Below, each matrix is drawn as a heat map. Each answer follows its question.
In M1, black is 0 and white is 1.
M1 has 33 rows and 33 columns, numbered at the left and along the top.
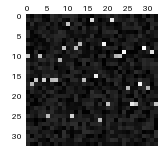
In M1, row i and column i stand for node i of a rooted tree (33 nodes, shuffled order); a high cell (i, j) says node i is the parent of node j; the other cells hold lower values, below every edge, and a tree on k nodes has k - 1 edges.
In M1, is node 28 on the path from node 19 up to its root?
no
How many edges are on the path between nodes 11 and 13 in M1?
9
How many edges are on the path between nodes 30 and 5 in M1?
3
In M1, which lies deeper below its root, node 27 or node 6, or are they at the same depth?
node 27
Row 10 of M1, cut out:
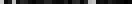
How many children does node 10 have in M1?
4
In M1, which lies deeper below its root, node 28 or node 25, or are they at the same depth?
node 25
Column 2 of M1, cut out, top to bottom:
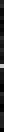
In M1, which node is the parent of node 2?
16
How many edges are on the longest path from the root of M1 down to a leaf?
13
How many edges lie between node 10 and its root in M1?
5
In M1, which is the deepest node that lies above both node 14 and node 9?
16
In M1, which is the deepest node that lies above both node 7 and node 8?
16
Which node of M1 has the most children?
16
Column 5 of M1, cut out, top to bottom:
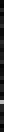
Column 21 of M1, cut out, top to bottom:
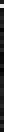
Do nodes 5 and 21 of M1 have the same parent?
no
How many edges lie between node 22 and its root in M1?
6
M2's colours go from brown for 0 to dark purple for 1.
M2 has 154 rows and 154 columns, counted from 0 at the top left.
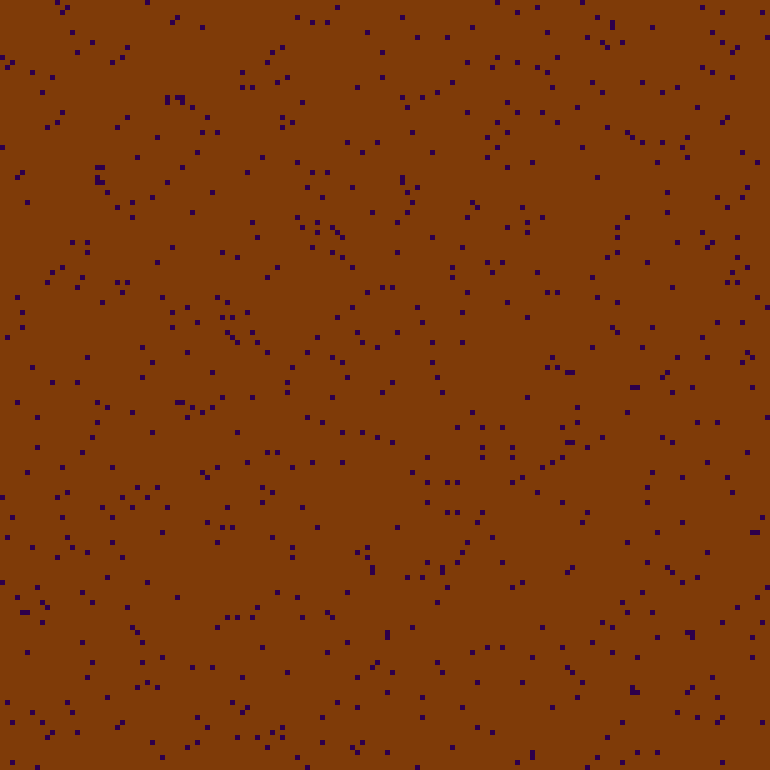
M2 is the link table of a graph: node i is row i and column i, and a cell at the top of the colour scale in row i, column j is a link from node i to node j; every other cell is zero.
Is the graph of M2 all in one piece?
yes
